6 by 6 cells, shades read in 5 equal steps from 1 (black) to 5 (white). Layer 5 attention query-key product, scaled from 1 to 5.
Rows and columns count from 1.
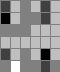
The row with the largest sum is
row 4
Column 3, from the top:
3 3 3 4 3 3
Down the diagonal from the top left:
2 4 3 4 1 3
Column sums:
15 24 19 22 15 23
